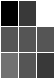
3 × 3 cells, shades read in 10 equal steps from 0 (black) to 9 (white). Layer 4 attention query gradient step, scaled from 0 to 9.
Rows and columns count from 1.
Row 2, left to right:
3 3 3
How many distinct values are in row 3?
3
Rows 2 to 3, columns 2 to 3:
3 3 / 3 2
